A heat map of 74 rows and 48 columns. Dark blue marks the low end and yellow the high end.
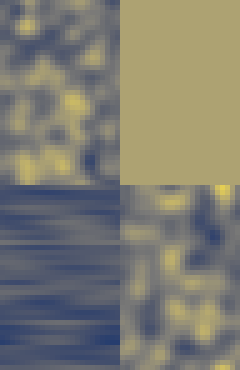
The table splits into 2 rows of 2 panels. Panel 1,1: middling, blotchy, strong in contrast. Panel 1,2: high, flat. Panel 2,1: low, streaked across. Panel 2,2: middling, blotchy, strong in contrast.
